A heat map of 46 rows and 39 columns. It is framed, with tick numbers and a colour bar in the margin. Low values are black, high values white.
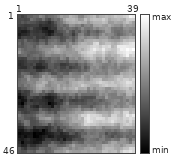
The top right is the ninth with the highest average. The bottom left is the ninth with the lowest average. The field climbs toward the right. Stripes running across repeat 4 times from top to bottom. No lone cell stands out from its neighbours.
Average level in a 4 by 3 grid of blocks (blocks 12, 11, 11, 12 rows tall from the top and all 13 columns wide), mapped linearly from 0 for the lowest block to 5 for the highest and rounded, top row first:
135
235
134
034
